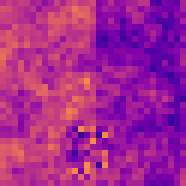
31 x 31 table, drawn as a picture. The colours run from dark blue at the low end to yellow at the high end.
Stripes: none. Average level on the scale: 40%. Roughest part: bottom middle. Odd patch: rougher, in the bottom middle. Seam: vertical, 50% of the way across, the left part higher.
